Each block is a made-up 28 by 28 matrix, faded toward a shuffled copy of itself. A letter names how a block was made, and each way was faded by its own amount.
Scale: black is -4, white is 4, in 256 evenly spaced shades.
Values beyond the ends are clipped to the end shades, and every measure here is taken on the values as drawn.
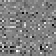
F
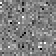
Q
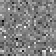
Q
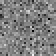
Q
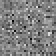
Q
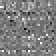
F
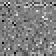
F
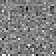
Q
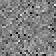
Q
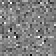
Q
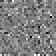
Q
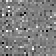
F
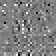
F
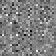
Q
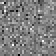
Q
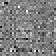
F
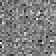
Q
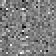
Q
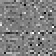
F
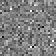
Q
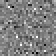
Q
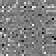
F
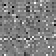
F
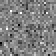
Q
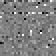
F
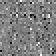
F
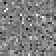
Q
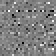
F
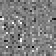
Q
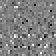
F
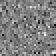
Q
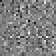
F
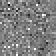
Q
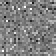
Q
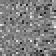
Q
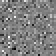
Q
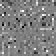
F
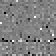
F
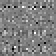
F
